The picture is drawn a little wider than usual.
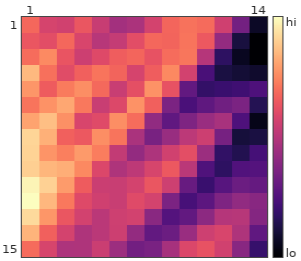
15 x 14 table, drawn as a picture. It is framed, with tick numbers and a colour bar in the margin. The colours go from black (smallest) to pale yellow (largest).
No lone cell stands out from its neighbours. The grain runs diagonally up to the right. On average the colour sits 50% of the way up the scale. Values rise toward the left.
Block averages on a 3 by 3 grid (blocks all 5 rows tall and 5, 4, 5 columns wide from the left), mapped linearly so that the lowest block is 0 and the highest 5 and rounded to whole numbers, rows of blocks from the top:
4 4 0 | 5 3 0 | 4 2 1
